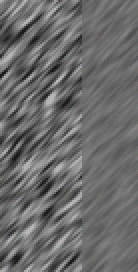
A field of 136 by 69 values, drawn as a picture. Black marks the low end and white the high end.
A vertical seam about 60% of the way across splits the table, and the right part is calmer. There is no overall slope. The halves do not mirror each other. On average the colour sits 40% of the way up the scale. Streaks slant up to the right.
